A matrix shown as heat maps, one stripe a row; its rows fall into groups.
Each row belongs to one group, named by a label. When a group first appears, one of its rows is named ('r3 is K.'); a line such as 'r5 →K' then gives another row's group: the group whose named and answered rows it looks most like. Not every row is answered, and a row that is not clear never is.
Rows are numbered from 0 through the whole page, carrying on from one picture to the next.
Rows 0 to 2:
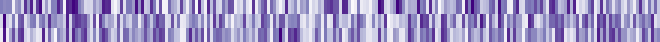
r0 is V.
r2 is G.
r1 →G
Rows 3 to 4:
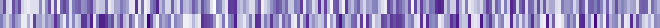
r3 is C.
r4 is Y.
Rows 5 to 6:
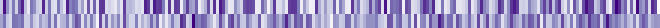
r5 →G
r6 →C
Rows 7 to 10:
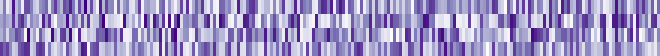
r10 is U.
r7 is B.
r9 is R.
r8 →G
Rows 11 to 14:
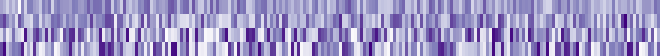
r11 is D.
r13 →B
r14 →R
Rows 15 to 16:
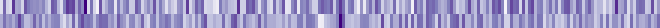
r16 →Y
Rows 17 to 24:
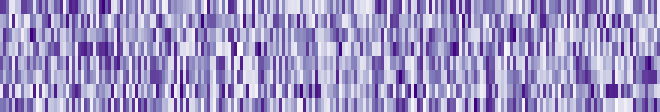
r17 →V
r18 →G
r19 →Y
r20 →Y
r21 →D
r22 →D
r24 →D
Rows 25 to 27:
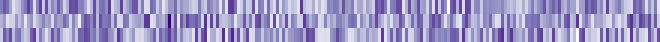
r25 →V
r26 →D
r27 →Y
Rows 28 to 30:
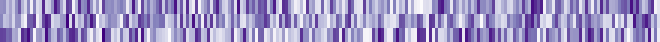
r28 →R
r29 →D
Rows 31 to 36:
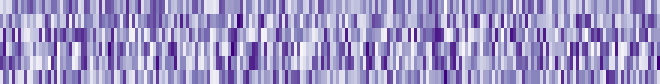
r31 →B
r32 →D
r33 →C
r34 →R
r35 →R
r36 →C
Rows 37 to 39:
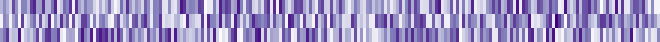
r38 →G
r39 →Y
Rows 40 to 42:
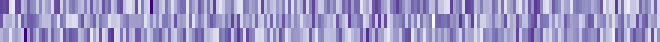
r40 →V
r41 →U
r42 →B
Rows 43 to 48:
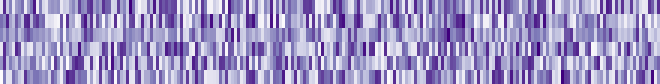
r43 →Y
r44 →U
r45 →U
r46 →R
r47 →C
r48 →B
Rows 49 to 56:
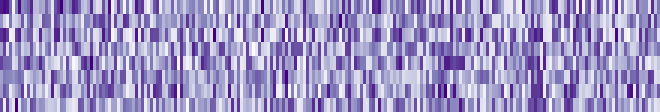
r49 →V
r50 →D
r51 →V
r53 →U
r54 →R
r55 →R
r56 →U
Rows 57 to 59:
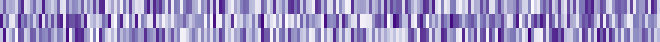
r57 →G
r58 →V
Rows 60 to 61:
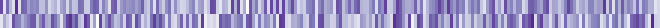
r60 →U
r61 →B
